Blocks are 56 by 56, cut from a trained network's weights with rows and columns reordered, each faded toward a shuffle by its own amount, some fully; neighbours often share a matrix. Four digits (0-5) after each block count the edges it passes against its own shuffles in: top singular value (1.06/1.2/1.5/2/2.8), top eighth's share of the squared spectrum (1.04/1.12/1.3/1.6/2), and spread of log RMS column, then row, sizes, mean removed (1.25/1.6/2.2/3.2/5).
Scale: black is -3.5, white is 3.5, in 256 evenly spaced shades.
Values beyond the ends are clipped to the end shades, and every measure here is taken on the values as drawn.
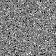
0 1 0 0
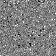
2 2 0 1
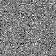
2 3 1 0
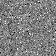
0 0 0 0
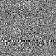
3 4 2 2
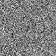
3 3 1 0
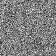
1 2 0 0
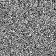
2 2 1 0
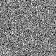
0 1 0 0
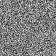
0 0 0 0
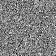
1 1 0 0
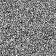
0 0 0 0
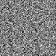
3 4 1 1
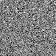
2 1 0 0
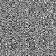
3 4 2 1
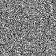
2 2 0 0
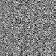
3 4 2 1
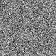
1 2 0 0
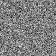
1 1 0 0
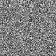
3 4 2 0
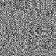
4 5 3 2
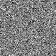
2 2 0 0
